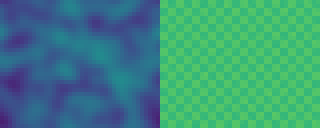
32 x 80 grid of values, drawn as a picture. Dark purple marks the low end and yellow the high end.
It is made of 1 by 2 panels. Panel 1,1: low, blotchy. Panel 1,2: high, checkered, faint in contrast.
